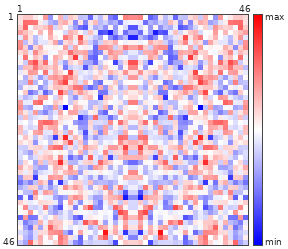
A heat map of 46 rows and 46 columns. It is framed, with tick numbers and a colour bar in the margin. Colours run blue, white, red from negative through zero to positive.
Seam: none. Histogram: bell-shaped. Mirror symmetry: left to right. Average level on the scale: 50%. Odd rows or columns: none.
